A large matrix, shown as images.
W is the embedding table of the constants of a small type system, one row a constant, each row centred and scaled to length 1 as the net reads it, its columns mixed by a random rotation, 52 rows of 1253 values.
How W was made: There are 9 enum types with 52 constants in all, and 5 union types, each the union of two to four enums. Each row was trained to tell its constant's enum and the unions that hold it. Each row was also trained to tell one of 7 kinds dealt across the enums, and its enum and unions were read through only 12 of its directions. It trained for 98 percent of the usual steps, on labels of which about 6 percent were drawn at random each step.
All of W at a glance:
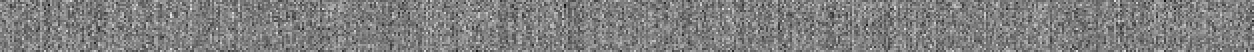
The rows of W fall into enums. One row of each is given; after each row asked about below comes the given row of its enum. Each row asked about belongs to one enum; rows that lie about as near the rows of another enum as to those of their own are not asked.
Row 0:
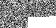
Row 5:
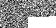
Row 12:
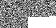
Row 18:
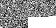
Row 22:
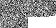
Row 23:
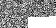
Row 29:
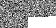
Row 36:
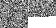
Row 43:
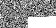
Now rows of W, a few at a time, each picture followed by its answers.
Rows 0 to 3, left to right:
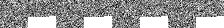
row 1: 36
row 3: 22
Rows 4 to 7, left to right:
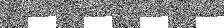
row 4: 22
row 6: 22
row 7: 5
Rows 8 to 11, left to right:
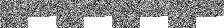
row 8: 5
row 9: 18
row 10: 36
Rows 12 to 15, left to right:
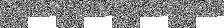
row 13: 18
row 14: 12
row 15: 22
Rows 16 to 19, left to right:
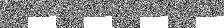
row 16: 12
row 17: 43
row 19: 29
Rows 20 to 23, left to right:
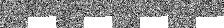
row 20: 0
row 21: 43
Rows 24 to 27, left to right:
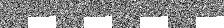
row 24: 23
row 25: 23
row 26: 23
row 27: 29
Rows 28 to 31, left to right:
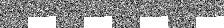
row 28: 29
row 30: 36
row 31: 18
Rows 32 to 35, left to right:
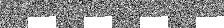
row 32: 23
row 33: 36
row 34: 12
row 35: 29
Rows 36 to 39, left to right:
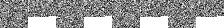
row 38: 36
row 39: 43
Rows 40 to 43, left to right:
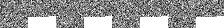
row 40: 36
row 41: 22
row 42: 0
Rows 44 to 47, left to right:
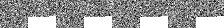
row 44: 5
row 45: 23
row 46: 23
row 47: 0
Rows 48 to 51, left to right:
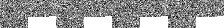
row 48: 22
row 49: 43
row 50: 29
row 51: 29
